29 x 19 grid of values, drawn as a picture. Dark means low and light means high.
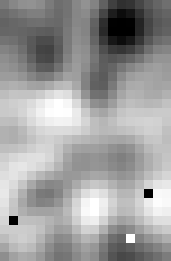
Three lone cells stand out: one far higher and two far lower than their neighbours. The field is mottled with small blotches. Values change most from cell to cell in the bottom right. The top right is the ninth with the lowest average.
